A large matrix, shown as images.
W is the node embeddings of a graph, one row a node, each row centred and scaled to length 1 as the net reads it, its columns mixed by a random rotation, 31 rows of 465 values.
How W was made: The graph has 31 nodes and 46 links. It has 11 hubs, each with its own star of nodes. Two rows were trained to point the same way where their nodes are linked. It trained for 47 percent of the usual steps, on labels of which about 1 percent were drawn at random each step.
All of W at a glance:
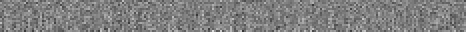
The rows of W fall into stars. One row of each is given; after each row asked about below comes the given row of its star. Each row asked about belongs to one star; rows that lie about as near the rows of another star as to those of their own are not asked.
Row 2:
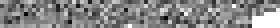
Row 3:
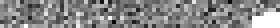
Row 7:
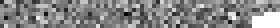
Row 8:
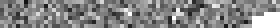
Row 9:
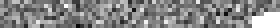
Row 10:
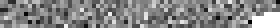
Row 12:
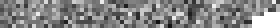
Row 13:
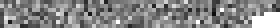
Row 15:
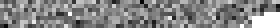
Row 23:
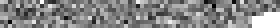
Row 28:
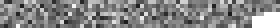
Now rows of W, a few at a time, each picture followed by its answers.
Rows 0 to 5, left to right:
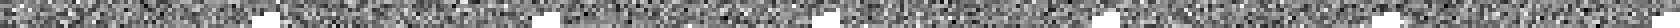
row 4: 15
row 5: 8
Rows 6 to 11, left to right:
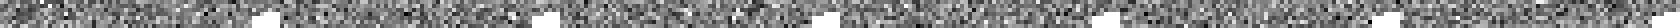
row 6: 3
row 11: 23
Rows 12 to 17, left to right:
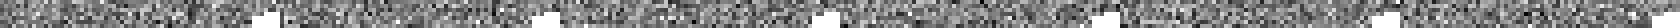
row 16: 15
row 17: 7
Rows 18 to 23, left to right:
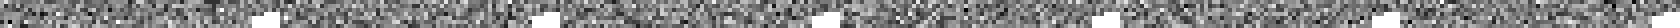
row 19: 13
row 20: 9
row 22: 2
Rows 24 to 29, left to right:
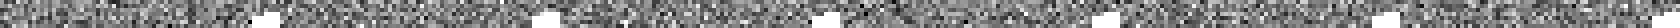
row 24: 12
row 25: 28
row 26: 10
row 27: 2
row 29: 28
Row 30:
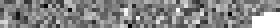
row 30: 8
